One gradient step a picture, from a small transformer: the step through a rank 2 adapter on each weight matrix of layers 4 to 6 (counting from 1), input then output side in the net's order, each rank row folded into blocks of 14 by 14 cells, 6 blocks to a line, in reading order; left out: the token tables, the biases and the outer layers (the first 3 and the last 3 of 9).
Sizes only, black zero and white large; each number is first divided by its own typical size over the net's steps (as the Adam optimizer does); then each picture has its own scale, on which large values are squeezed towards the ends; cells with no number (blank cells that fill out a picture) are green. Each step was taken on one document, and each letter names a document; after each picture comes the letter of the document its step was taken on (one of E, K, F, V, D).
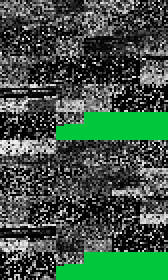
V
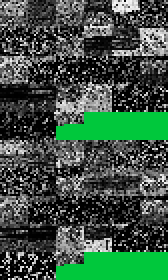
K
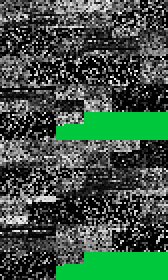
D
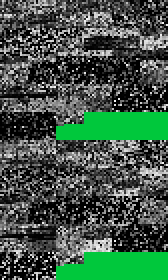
K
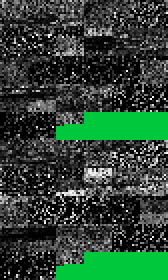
V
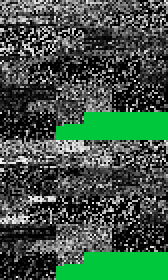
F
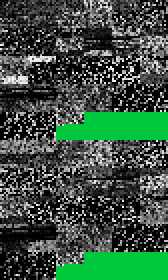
V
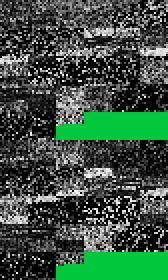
D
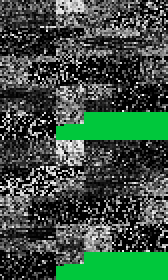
D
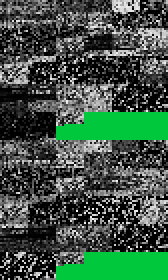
K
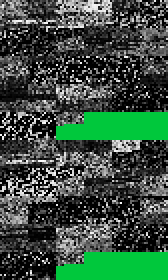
D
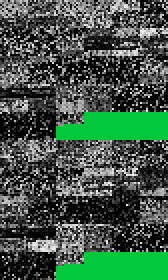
K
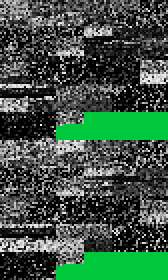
F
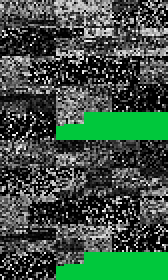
D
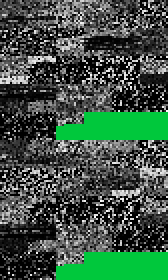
F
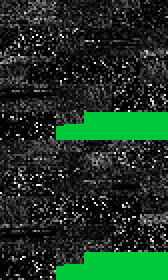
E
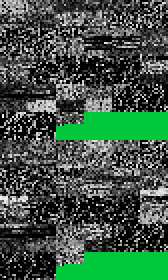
F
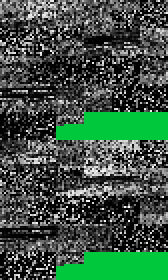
V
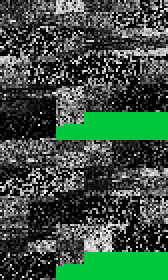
D
